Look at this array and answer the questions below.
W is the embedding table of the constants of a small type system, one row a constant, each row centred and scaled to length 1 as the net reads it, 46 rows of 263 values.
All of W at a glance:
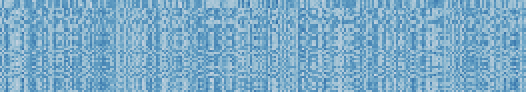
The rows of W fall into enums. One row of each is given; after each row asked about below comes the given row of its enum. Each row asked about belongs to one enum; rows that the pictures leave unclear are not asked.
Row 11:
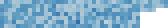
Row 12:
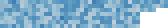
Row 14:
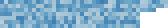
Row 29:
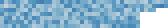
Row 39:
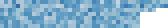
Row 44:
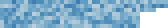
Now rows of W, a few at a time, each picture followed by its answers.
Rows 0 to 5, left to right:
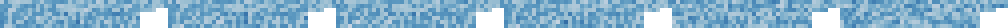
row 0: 11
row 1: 11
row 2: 11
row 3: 11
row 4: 14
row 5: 44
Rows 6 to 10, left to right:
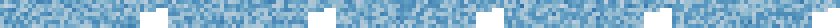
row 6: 29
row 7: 14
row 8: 12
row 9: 39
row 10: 11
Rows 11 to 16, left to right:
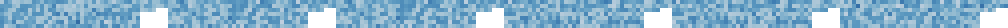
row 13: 12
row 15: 14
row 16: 39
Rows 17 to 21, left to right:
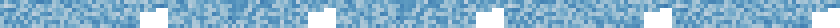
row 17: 29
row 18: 12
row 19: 12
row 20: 29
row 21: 29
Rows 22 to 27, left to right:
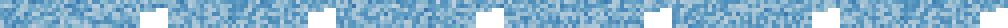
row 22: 44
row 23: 12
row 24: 39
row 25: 14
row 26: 11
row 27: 12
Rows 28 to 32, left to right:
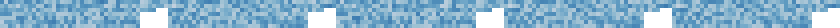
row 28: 14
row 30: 14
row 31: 29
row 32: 29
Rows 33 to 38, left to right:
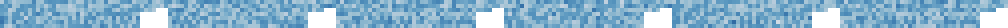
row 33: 11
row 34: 29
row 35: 14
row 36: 39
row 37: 11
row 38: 14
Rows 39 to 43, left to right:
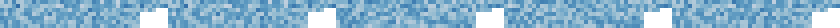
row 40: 39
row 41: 44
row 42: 29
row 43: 39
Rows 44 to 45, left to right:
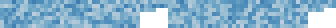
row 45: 12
